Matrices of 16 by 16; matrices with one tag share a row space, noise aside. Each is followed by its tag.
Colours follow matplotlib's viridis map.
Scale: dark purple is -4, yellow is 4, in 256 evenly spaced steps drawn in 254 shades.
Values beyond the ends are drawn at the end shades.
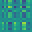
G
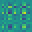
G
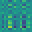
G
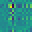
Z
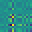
Z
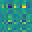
G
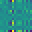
Z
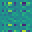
G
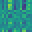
G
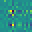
Z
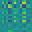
G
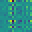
Z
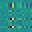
Z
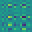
G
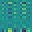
G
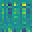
G
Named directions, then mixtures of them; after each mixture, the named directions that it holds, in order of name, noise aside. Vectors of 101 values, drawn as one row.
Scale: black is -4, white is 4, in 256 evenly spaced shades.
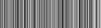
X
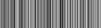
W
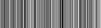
W, X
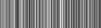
W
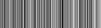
W, X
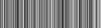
X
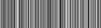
W, X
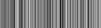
W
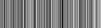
W, X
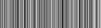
X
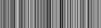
W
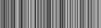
W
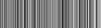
X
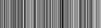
W, X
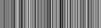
W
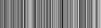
W, X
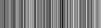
W, X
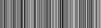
W, X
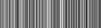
W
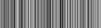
W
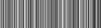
X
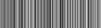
W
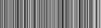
X
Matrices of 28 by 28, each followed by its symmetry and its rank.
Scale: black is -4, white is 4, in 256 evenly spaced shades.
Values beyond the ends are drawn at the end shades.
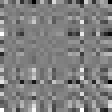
antisymmetric, rank two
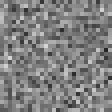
neither, full rank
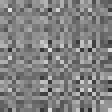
symmetric, rank three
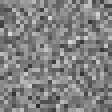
neither, full rank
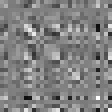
symmetric, rank three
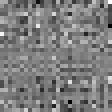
neither, rank five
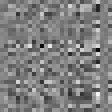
neither, rank three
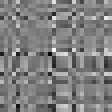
antisymmetric, rank two
